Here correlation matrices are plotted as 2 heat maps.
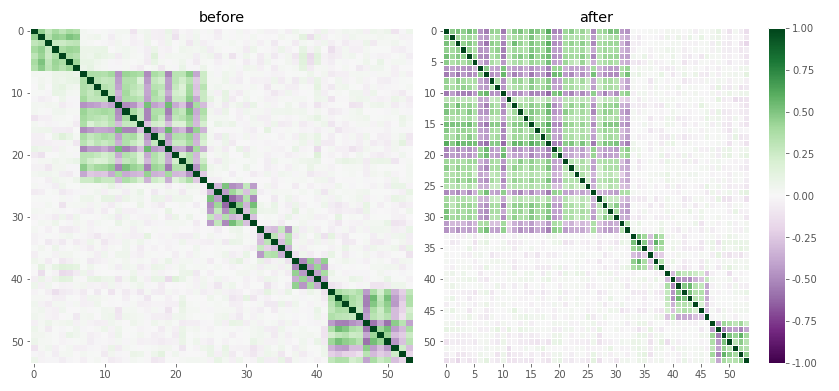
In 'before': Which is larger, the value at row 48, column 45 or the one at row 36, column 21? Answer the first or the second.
the first
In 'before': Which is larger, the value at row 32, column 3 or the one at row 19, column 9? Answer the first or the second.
the first
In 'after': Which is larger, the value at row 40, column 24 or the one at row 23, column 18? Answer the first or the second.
the second
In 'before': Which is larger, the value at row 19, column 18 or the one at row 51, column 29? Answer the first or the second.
the second
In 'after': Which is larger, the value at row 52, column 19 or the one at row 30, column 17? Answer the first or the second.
the second
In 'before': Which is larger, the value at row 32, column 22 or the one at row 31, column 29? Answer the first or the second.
the second
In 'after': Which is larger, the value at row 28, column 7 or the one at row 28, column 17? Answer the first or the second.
the second
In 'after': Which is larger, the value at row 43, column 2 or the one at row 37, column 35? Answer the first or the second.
the second
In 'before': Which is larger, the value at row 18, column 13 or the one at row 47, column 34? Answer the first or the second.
the first
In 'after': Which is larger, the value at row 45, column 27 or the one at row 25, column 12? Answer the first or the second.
the second
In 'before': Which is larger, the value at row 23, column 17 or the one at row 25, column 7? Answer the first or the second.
the second
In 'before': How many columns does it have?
54
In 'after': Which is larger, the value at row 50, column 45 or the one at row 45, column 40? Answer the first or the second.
the first
